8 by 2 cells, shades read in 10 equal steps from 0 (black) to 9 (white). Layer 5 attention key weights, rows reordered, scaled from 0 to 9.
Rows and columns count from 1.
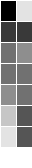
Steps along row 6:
down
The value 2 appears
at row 2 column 1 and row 2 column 2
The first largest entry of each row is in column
2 1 2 1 1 1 1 1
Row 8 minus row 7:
1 6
